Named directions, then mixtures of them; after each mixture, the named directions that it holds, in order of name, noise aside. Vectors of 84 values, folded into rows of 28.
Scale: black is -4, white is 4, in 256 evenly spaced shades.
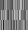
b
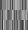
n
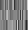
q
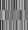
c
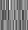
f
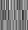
f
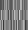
b, q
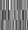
f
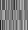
c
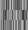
f, n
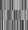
n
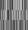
b, n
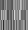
b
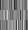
c, q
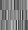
f, q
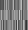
b, q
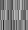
b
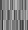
f, n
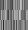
b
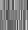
q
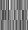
f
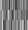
f, n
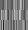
b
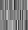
q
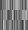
n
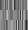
q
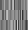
f, q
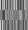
c
